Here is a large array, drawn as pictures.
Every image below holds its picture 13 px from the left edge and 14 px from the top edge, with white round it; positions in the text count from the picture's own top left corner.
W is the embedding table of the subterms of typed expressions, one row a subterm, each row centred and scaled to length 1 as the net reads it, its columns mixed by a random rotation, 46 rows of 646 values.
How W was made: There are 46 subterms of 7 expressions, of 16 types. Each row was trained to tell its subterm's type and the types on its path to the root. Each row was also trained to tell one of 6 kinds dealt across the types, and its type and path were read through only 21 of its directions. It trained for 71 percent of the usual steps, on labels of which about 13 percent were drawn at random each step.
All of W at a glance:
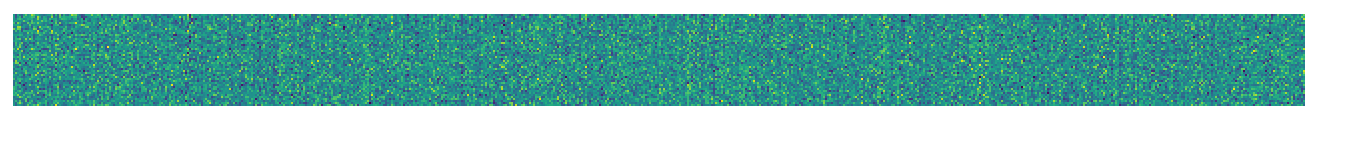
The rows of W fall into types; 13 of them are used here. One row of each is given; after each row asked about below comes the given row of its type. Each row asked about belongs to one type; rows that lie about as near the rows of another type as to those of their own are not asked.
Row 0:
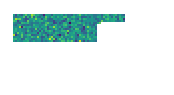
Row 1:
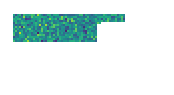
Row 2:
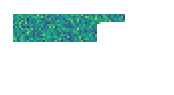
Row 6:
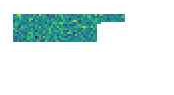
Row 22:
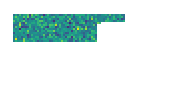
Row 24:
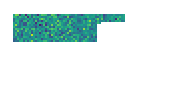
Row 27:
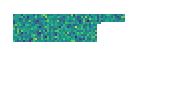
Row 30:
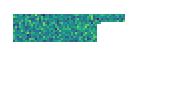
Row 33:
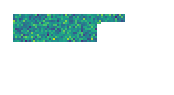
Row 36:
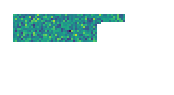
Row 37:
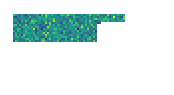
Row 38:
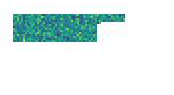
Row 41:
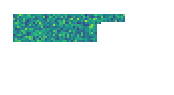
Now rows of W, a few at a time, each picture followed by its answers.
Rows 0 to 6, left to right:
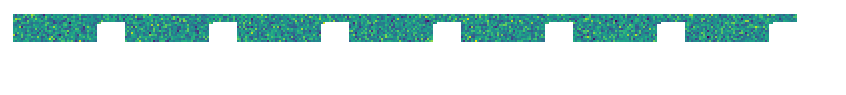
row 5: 36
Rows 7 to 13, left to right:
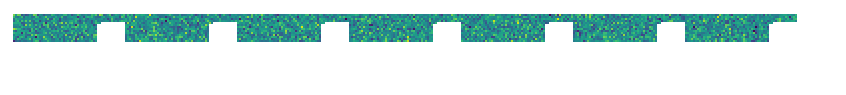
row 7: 30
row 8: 1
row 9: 22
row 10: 36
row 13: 37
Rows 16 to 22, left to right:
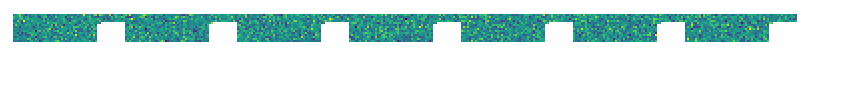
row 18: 37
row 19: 6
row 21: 2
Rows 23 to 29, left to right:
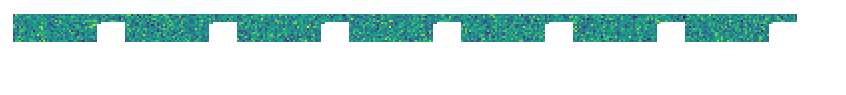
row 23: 41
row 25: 6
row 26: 0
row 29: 2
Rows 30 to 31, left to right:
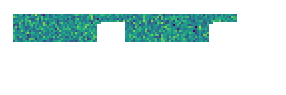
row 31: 37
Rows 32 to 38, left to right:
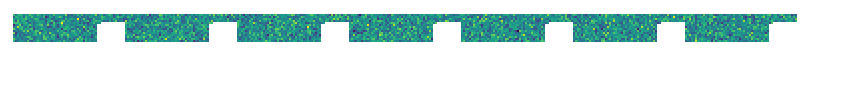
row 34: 24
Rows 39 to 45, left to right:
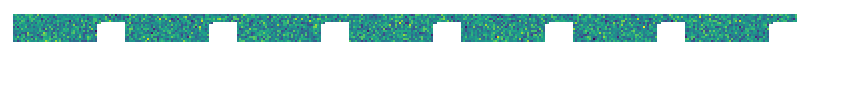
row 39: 2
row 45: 22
